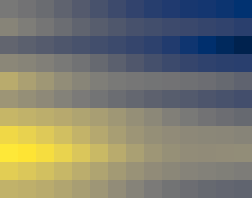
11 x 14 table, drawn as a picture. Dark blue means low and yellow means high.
Ninth with the lowest average: top right. Lone odd cells: none. Calmest part: bottom right. Slope: up to the bottom left. Ninth with the highest average: bottom left. Grain: streaks across. Average level on the scale: 50%.
